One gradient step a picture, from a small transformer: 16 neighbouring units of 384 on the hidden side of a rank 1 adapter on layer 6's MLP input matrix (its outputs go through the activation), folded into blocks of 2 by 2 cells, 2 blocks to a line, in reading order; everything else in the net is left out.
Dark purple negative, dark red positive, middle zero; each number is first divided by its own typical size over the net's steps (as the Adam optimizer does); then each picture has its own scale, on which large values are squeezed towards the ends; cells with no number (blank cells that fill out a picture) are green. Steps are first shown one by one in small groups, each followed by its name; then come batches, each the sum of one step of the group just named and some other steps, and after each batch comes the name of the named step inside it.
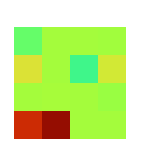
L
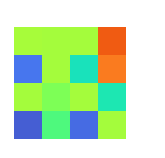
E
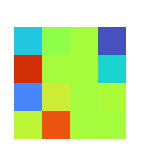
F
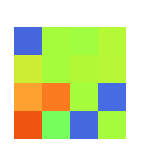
L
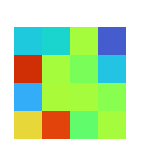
F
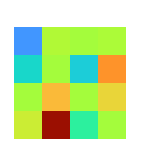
L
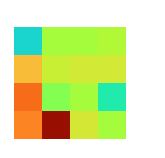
L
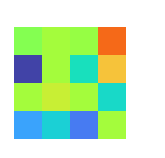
E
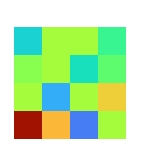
L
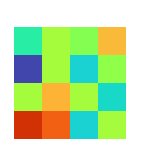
L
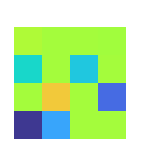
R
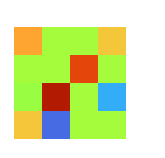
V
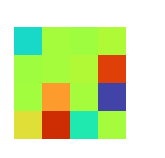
V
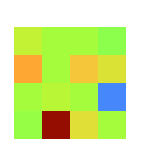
R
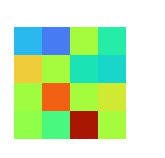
V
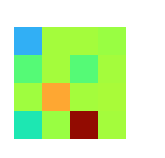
R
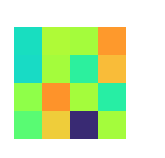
V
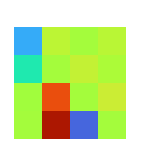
V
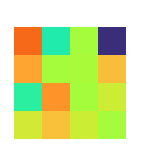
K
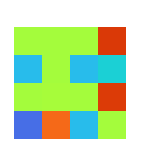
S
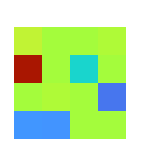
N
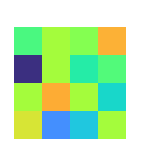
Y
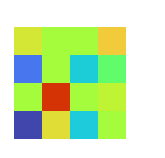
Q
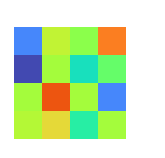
Y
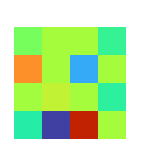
N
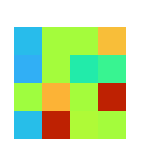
S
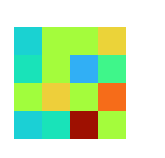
S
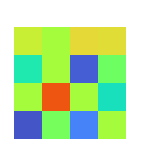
Q
